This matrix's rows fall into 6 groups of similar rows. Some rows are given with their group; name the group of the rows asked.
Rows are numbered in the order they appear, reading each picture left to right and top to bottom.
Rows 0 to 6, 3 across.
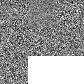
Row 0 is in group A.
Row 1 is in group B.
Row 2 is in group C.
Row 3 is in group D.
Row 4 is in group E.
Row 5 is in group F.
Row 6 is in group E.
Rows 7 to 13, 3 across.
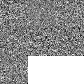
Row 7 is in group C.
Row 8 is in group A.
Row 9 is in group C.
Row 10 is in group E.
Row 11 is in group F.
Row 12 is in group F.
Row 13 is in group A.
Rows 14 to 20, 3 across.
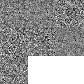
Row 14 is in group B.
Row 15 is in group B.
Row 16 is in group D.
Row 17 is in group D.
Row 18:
F
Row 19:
B
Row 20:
A
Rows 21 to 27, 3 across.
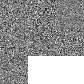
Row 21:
C
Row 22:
D
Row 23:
B
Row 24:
E
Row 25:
F
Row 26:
C
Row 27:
B
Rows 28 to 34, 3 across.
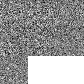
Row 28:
C
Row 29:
C
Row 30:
A
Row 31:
D
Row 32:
E
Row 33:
F
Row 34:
E
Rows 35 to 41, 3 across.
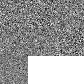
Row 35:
C
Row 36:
D
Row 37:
B
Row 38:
A
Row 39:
E
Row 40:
D
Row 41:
B
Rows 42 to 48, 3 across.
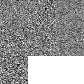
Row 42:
A
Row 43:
D
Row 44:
B
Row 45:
F
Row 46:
F
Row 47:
B
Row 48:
F
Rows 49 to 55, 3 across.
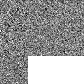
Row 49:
D
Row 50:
D
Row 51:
C
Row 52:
C
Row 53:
E
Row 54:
C
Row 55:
F
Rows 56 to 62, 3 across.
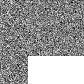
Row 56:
D
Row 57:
D
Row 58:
C
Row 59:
F
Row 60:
C
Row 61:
A
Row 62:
D
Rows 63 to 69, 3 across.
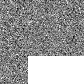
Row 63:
D
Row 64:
A
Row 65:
D
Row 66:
F
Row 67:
F
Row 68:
D
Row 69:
A
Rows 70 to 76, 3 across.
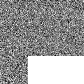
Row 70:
A
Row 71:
A
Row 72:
E
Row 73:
E
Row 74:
E
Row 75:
D
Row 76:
D
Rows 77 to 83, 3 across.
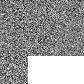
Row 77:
F
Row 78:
A
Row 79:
D
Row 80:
F
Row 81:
D
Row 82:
C
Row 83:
E
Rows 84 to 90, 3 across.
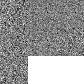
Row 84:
D
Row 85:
B
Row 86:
B
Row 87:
D
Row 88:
B
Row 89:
A
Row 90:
A
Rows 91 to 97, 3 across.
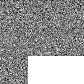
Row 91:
F
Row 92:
F
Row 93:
B
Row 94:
A
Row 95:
E
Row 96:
A
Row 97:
C
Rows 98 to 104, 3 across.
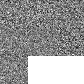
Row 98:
E
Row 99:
C
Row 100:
F
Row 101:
A
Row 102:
B
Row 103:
F
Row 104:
A
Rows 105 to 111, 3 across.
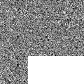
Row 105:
A
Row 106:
F
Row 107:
E
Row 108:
D
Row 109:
F
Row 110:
F
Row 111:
D
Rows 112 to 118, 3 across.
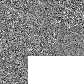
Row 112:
E
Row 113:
D
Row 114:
E
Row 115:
C
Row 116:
A
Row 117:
B
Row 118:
F
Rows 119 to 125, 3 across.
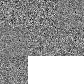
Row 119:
E
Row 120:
A
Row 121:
B
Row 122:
B
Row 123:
E
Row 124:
A
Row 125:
B
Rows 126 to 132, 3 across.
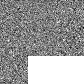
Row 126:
F
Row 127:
B
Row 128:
A
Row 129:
E
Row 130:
C
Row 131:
D
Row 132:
A
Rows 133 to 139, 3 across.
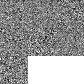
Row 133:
F
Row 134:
B
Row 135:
F
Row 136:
F
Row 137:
D
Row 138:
A
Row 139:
C
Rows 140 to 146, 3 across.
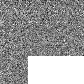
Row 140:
A
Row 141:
A
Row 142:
A
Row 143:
C
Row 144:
B
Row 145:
E
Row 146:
D
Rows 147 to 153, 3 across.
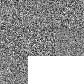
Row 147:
A
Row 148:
C
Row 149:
E
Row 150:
F
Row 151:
C
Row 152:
B
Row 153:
D
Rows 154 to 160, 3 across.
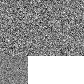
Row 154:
F
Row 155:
F
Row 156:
E
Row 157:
E
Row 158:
F
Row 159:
E
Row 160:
B
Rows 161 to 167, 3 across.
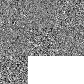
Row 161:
A
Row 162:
B
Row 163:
D
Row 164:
D
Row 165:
F
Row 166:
A
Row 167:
D
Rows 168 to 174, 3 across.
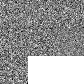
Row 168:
C
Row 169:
A
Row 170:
E
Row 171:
C
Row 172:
F
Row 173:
B
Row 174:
E
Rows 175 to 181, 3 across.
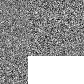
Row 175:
A
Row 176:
E
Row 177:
E
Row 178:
E
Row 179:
D
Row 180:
C
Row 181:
E
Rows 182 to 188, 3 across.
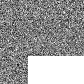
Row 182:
A
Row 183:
E
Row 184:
E
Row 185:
E
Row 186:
A
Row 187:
D
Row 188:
D
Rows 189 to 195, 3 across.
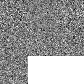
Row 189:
F
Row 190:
B
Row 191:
A
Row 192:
E
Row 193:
C
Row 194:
D
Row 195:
E
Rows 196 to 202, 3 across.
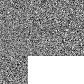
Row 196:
E
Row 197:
E
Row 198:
A
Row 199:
B
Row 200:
B
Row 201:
C
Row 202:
D
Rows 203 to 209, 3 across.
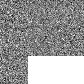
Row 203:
E
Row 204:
A
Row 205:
A
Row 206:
C
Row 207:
D
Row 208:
F
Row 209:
C
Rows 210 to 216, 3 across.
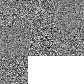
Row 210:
A
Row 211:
E
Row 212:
B
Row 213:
B
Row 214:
F
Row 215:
F
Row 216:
F
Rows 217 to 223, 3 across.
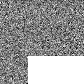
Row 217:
C
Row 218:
A
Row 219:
A
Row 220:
F
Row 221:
F
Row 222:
F
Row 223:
E
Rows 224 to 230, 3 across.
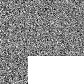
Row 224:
C
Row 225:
D
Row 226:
D
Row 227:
C
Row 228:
C
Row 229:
C
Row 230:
E
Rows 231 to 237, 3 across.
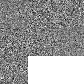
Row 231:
B
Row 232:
F
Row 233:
D
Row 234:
E
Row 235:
C
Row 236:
B
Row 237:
A
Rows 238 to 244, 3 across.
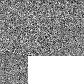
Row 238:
E
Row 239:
C
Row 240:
C
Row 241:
A
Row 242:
D
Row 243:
B
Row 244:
B
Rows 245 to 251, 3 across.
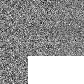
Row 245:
E
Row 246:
A
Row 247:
A
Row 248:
E
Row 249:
B
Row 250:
B
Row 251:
E
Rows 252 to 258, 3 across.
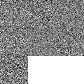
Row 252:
A
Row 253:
F
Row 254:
B
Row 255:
A
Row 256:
B
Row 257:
E
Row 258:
F
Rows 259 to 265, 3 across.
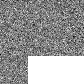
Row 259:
A
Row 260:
E
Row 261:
F
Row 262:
C
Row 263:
E
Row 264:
D
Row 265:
A
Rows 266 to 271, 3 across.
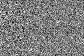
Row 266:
C
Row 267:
B
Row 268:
A
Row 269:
F
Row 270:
A
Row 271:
A
